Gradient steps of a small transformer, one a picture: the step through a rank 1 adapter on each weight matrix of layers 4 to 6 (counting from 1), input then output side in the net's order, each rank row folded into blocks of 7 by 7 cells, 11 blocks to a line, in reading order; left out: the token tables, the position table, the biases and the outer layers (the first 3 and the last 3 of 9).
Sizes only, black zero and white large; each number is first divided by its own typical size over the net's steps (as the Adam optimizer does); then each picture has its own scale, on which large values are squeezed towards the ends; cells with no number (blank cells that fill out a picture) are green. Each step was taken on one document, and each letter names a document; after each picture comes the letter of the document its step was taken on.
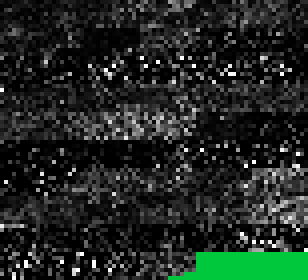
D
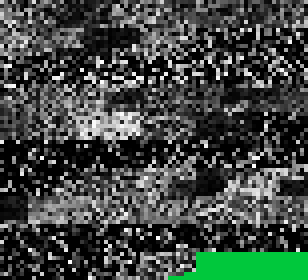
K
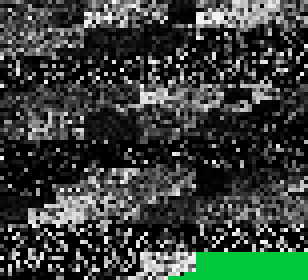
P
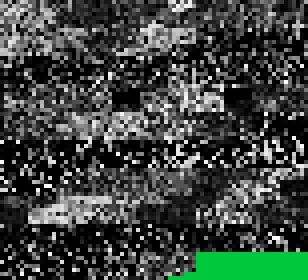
K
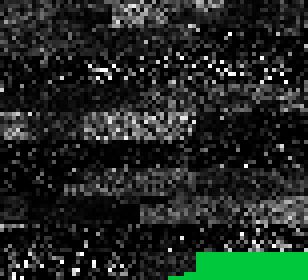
D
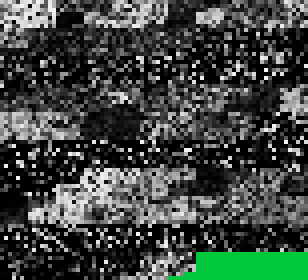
P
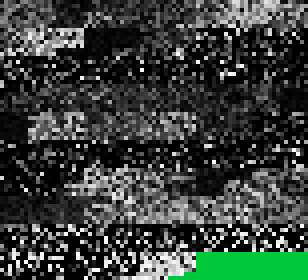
P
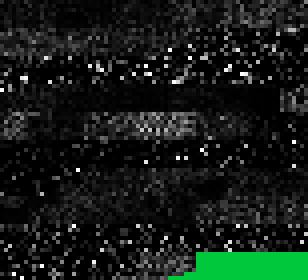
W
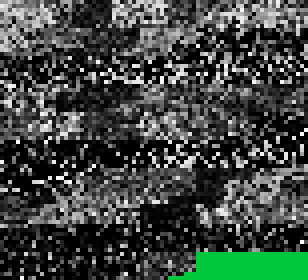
K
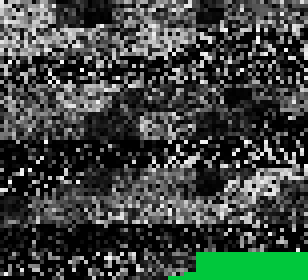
K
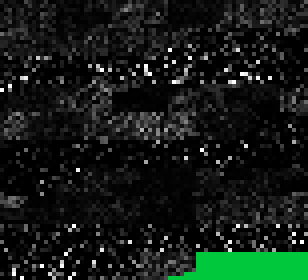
W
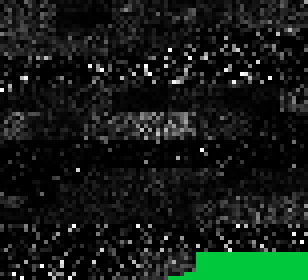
W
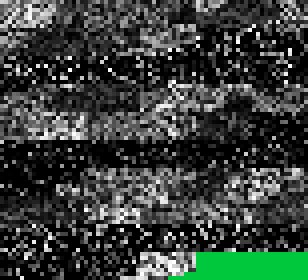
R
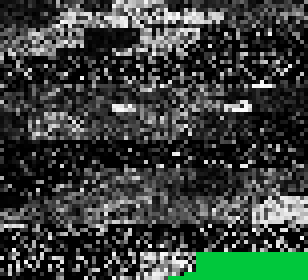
P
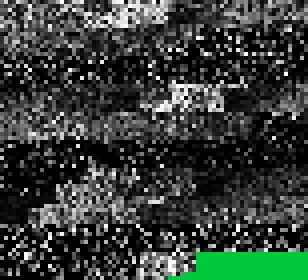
R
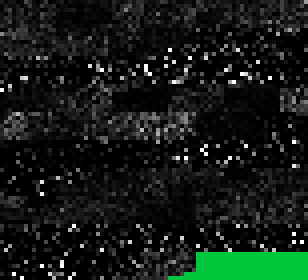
W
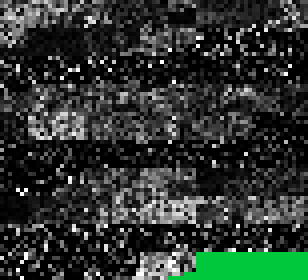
R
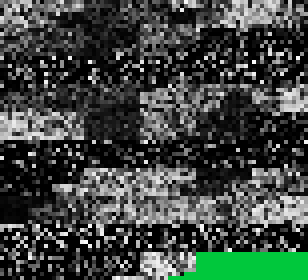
P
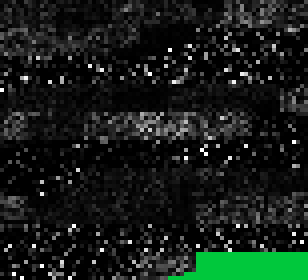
W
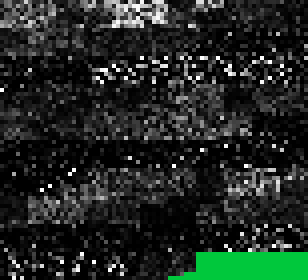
D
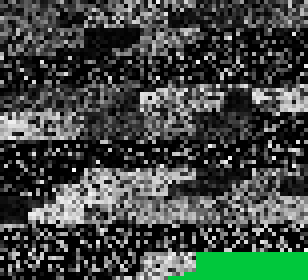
P
